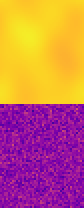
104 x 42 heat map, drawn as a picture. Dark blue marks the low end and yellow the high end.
It is made of 2 by 1 panels. Panel 1,1: very high, smooth, faint in contrast. Panel 2,1: low, fine-grained.
